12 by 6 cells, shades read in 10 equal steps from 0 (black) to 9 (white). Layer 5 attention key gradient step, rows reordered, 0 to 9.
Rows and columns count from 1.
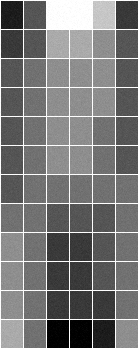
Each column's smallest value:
1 3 0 0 1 2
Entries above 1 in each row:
5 6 6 6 6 6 6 6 6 6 6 3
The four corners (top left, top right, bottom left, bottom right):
1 2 6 5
